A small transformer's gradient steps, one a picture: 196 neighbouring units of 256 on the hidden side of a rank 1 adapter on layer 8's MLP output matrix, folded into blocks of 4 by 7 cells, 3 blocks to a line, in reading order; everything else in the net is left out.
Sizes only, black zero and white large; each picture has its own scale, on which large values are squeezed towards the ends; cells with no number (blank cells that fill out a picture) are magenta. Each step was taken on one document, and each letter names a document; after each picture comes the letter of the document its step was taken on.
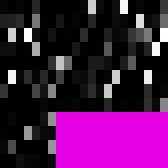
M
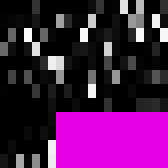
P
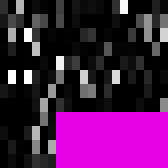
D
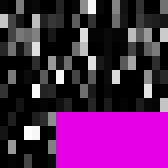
M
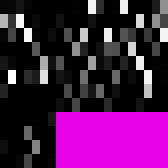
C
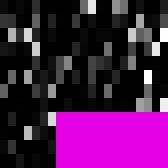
M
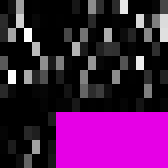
C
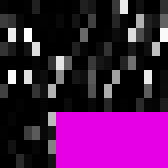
M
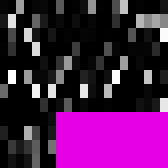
D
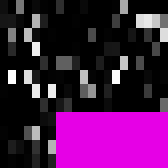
D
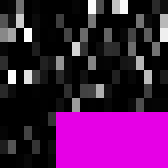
C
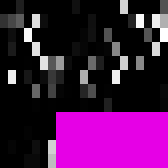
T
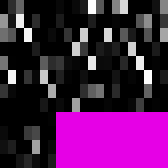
C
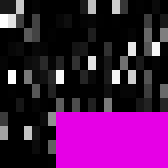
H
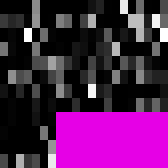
P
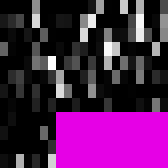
P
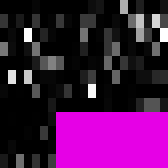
P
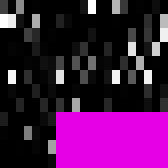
H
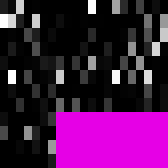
H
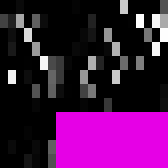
T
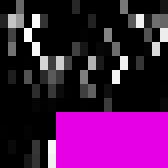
T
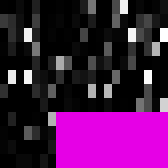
M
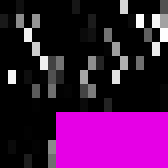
T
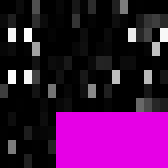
M
